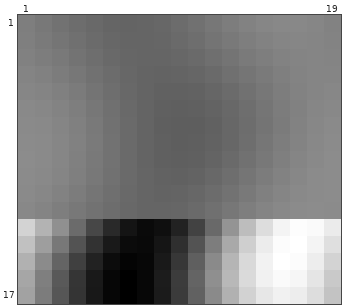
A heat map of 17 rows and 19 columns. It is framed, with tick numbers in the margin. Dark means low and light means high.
Mirror symmetry: none. Ninth with the lowest average: bottom middle. Seam: horizontal, 70% of the way down, the top part calmer. Ninth with the highest average: bottom right.
